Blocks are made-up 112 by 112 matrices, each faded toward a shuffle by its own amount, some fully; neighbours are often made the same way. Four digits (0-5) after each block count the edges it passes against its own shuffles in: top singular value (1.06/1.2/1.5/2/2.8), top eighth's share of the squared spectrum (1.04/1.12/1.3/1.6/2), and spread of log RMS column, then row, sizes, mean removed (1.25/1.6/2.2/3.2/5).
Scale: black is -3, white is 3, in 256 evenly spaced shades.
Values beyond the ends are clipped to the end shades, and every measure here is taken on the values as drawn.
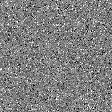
3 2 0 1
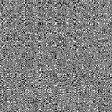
5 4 3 3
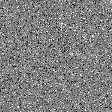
0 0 0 0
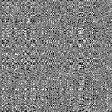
5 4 3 3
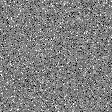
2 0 0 0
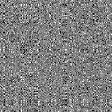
5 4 3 3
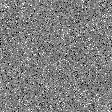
1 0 0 0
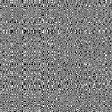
5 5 4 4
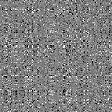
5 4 3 3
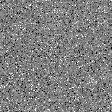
3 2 1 0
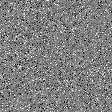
0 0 0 0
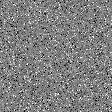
0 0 0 0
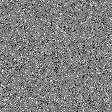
2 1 0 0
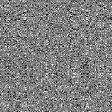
4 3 2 2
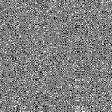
4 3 2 2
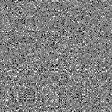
4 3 2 2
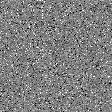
3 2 0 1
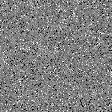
3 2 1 0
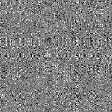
4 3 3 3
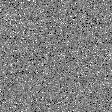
0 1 0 2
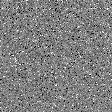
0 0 0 1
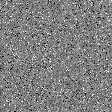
0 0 0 0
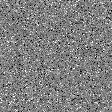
0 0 0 1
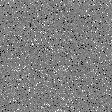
2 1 0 0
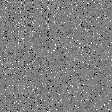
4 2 1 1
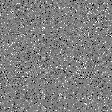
4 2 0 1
